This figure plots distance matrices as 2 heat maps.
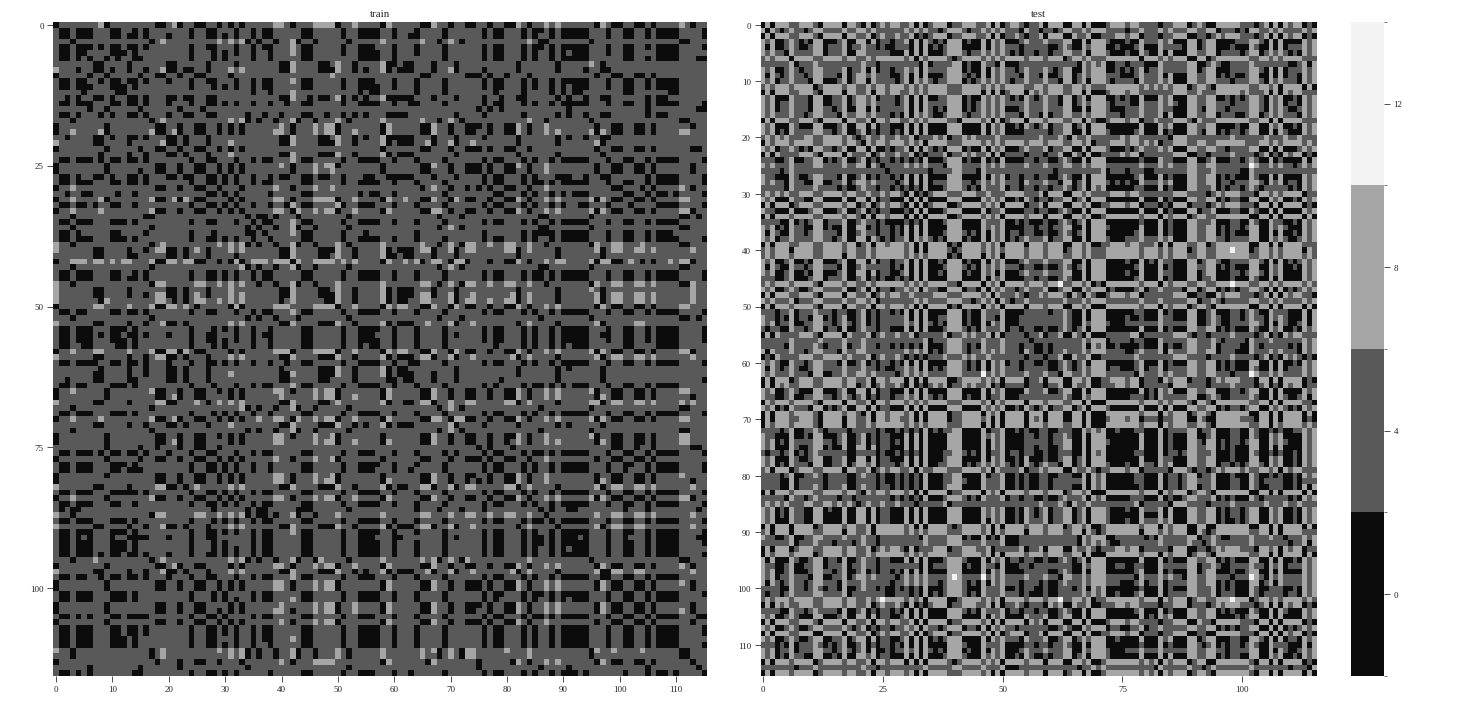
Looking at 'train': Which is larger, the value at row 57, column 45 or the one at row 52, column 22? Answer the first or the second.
the second
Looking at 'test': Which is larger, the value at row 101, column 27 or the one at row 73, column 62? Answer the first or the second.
the second
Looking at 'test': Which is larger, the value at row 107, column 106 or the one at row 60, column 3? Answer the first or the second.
the first
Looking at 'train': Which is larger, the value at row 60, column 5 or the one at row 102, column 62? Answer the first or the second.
the second
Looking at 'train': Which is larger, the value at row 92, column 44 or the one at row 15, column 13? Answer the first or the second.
the second
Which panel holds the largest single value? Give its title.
test
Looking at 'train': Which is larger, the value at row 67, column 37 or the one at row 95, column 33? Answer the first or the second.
the second
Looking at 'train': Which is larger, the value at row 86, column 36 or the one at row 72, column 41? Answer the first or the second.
the second
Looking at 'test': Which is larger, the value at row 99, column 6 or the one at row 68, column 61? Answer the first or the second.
the first
